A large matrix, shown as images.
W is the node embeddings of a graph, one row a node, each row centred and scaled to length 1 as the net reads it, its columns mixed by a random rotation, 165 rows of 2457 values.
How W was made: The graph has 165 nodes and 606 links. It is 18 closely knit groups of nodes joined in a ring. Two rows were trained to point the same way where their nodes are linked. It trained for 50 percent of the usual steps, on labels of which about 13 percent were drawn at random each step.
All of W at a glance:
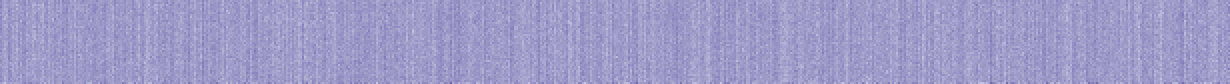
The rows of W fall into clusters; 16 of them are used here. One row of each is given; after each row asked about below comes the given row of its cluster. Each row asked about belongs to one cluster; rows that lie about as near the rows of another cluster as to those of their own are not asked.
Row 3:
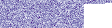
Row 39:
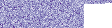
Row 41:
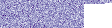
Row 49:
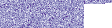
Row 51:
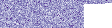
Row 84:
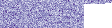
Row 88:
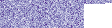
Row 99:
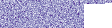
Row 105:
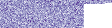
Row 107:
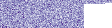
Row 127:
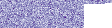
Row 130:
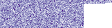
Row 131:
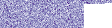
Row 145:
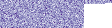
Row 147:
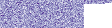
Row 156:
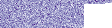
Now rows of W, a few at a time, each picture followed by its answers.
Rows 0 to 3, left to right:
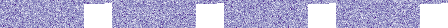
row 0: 99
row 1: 105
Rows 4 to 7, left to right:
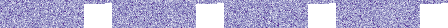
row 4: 127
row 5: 3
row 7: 51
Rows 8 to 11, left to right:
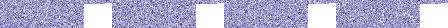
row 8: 39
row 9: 99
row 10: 39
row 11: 131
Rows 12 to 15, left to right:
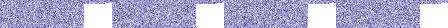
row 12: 145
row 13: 41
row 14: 39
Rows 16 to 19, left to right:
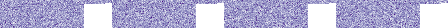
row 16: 39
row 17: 3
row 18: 88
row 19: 99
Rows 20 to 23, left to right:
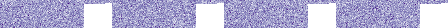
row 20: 39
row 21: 130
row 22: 84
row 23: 131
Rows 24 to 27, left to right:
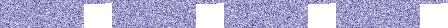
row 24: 51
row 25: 127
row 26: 49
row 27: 127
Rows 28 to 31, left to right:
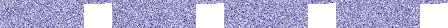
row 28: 147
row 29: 130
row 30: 147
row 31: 49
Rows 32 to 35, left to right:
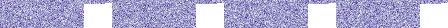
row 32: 39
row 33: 41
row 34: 49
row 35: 147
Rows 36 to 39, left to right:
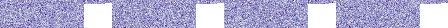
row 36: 49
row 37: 107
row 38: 147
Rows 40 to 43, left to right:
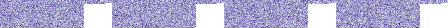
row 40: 41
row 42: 130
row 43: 127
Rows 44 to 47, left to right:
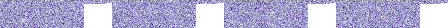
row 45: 130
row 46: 51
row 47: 51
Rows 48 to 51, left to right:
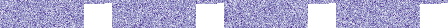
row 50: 145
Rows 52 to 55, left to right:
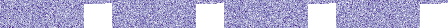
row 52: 88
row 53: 131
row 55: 131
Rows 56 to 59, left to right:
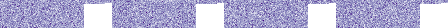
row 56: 107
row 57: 3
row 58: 49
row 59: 107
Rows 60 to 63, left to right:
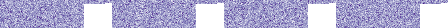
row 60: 145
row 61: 3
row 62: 147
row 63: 99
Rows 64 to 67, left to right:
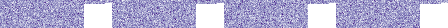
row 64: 127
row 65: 49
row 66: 3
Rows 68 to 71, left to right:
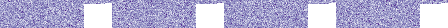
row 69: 51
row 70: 127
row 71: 105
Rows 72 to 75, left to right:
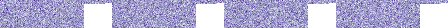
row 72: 131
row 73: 156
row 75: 99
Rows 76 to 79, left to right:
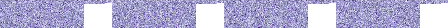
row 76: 127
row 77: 99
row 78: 127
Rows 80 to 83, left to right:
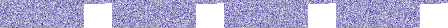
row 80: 105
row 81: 99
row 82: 41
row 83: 51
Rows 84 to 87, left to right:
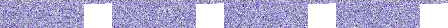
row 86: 130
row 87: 41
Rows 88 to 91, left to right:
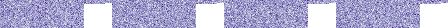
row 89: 105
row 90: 130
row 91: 156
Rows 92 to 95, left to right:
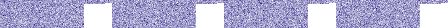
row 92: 41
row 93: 105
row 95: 131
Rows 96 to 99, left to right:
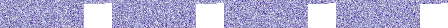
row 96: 130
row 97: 107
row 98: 51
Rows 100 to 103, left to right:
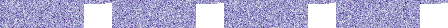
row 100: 145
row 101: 107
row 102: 145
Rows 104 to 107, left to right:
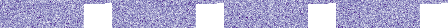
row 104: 3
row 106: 99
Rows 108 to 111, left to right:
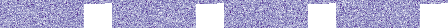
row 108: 105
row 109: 51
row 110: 84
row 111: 131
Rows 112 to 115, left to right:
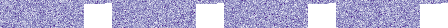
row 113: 107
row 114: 156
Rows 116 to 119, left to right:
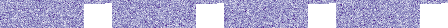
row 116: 131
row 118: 145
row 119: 131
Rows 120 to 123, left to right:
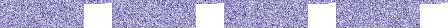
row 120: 49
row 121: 105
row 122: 127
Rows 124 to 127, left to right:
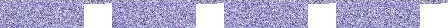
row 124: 84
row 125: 156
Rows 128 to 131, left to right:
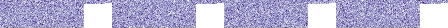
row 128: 105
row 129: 156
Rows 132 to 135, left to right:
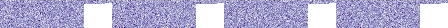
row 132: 49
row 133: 88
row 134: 39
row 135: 99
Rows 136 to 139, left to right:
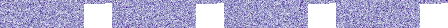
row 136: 49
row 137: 39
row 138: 105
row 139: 145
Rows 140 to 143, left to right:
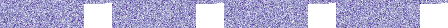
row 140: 130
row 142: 147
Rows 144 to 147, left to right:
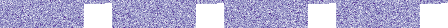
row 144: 39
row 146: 130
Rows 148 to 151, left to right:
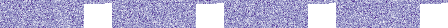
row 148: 130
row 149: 49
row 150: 127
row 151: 3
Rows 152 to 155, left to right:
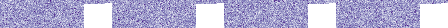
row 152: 51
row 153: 84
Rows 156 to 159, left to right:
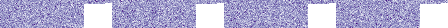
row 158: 41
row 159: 39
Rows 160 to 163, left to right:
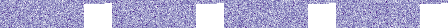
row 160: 156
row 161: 41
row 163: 3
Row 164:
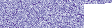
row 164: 84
